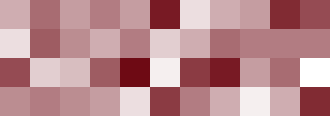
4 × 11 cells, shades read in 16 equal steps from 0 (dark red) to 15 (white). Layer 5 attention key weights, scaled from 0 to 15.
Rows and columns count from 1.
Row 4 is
8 7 8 9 13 3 7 10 14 10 2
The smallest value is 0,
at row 3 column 5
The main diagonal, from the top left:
10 5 11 9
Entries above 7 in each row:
6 5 5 7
